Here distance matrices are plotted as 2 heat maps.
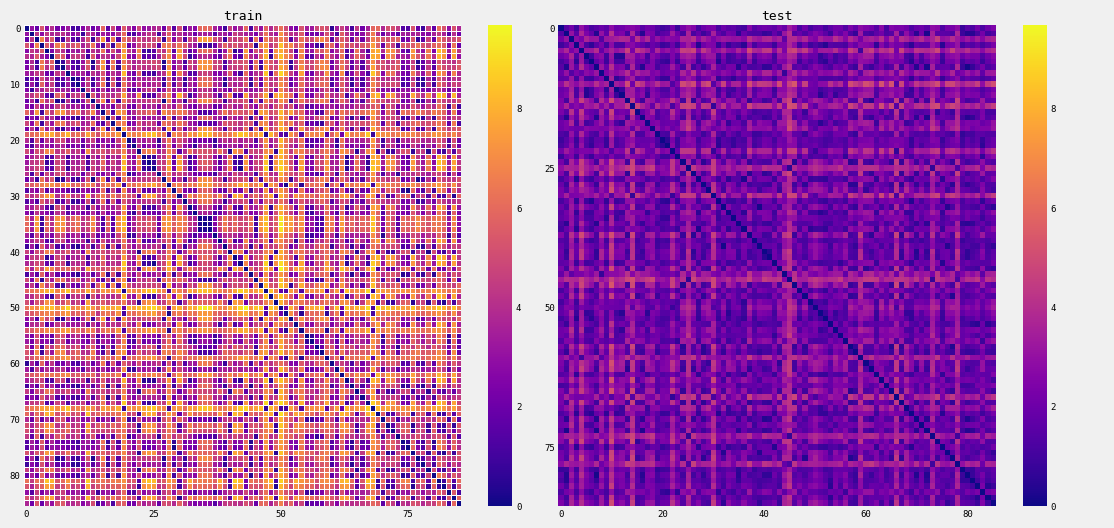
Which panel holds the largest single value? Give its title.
train
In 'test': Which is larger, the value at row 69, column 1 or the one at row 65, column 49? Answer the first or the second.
the second
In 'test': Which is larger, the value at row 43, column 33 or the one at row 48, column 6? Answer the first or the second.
the first
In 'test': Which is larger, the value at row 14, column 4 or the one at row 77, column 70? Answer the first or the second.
the first
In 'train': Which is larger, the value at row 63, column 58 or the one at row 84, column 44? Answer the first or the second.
the second
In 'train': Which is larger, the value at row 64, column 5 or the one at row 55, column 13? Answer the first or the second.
the second
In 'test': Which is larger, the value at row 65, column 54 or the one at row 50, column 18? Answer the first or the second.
the first
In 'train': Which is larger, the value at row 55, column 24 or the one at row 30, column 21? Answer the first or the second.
the second
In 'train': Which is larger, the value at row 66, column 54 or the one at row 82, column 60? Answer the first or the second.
the first
